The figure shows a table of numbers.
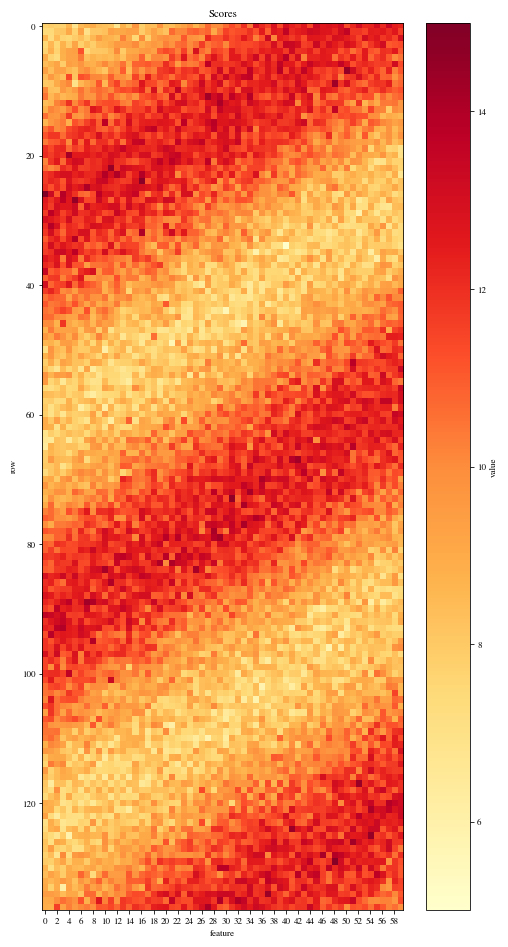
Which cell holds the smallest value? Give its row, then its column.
34, 40
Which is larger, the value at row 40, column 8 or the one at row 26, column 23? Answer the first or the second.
the second
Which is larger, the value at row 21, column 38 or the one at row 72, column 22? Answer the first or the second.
the second
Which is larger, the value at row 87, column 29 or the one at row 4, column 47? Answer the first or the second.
the second
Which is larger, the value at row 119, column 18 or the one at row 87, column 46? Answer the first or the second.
the second
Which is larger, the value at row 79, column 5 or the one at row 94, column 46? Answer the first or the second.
the first
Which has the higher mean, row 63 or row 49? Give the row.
63
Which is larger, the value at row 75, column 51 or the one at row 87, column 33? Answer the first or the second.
the first
